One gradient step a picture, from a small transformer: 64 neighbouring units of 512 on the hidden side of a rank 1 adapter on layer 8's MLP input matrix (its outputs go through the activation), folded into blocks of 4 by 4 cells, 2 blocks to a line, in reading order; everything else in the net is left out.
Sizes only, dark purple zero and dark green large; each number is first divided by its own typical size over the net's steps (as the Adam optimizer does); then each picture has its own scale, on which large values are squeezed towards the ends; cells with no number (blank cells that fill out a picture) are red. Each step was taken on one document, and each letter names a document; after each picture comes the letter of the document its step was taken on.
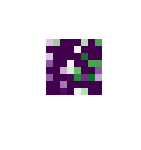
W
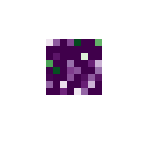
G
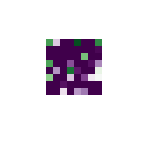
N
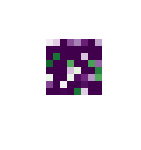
N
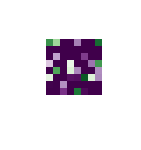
N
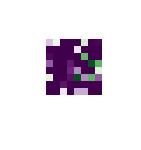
W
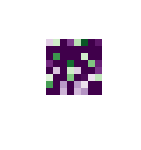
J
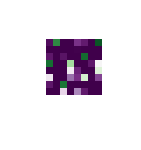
W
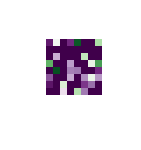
G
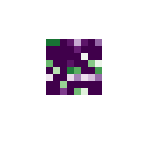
N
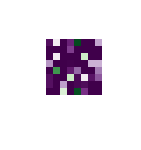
G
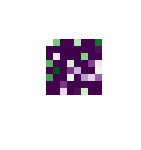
N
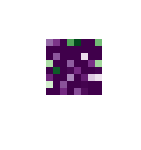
G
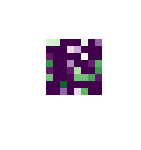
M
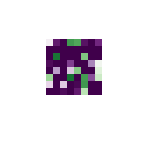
J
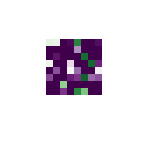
N
